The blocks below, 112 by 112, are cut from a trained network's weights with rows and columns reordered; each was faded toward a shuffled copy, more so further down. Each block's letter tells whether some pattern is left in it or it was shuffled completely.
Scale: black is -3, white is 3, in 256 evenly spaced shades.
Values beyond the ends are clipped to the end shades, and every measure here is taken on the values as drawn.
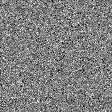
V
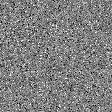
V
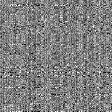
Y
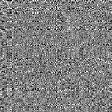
Y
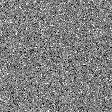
V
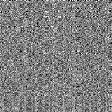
Y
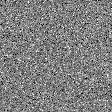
V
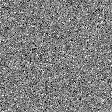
V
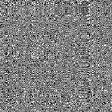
Y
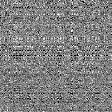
Y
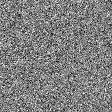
V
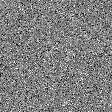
V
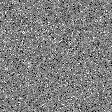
V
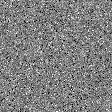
V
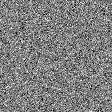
V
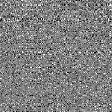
Y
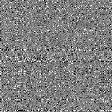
Y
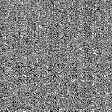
Y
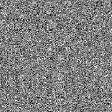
Y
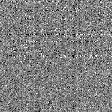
Y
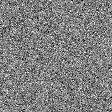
V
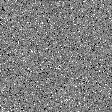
V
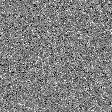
V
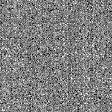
Y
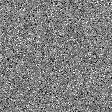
V
